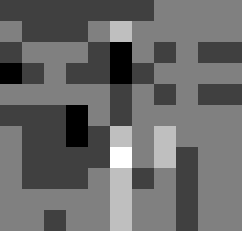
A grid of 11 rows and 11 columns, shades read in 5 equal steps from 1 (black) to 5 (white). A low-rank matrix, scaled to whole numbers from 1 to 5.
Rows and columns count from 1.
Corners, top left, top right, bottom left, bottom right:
2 3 3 3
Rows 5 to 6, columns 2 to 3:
3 3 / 2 2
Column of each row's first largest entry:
8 6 2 3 1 5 6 6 6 6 6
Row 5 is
3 3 3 3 3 2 3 2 3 2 2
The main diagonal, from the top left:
2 2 3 2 3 2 3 4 2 3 3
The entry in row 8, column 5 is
2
